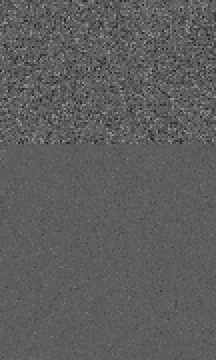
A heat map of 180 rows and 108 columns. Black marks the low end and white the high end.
Grain: fine. Odd rows or columns: none. Histogram: heavy tails on both sides. Seam: horizontal, 40% of the way down, the bottom part calmer.
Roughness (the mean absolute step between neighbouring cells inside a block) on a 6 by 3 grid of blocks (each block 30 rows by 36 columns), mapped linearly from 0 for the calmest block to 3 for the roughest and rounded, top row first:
333 / 333 / 111 / 000 / 000 / 000
